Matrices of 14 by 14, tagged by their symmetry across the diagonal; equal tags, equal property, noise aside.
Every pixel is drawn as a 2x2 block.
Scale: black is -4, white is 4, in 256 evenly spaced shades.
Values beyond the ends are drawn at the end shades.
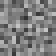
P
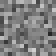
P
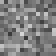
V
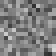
P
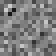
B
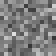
V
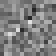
P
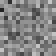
B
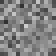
B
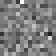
V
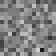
V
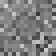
B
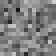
V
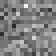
V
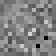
B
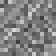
B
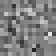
P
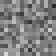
P
